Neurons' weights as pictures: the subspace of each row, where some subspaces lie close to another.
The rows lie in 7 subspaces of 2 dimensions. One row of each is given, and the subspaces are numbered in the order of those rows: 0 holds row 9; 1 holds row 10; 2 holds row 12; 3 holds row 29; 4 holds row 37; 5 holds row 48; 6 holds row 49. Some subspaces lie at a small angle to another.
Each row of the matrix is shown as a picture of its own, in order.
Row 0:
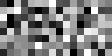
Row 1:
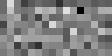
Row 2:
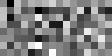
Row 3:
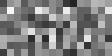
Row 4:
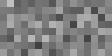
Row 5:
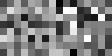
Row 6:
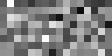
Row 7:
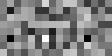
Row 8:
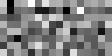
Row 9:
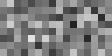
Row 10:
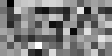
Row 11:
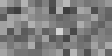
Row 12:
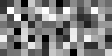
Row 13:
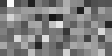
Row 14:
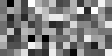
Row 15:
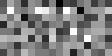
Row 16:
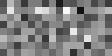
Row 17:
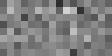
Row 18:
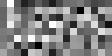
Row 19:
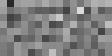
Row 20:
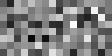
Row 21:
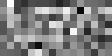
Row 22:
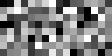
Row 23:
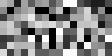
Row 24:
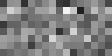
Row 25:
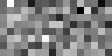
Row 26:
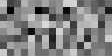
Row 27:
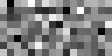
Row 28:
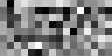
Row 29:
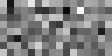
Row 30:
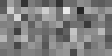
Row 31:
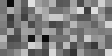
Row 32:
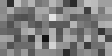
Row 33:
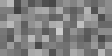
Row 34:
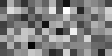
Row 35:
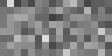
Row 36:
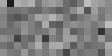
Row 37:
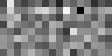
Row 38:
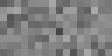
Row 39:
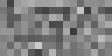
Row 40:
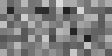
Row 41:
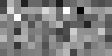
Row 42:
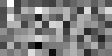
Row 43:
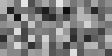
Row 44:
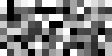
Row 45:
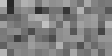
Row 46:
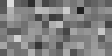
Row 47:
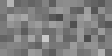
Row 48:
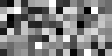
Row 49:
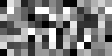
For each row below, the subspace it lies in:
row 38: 5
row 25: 2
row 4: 0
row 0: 5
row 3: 6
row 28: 1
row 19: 4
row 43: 2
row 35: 6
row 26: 6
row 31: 2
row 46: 3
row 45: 6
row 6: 4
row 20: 0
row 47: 4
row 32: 6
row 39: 1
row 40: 4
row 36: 6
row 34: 5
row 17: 0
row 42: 5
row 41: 2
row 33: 1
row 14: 2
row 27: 3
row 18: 0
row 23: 6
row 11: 5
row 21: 1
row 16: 4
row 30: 2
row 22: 1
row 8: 3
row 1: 0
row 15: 4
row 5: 0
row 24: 1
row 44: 3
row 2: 5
